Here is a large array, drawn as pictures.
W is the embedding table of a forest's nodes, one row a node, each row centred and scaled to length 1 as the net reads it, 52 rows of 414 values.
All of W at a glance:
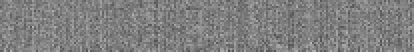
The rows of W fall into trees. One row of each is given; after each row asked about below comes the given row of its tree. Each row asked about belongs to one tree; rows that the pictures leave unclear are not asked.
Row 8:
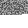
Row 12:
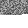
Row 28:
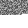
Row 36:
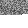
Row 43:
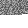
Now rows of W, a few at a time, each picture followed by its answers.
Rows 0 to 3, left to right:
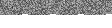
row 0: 36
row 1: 12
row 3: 28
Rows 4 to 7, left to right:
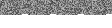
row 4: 12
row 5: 8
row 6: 8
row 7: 36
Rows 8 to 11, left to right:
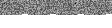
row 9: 43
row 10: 12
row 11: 28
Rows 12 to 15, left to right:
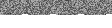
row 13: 36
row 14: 12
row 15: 36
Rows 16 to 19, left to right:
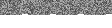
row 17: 36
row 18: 8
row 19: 43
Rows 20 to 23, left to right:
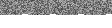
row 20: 28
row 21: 12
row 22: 36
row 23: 8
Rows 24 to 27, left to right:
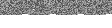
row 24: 43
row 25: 12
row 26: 28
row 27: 28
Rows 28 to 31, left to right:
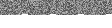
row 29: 36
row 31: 43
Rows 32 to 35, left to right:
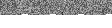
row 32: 12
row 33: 28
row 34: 43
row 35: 8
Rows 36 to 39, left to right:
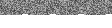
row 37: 8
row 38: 36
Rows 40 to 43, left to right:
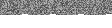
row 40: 12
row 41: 12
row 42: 28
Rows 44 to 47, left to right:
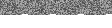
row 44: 12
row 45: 12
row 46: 8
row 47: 12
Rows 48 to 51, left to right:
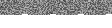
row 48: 8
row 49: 43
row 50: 8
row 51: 8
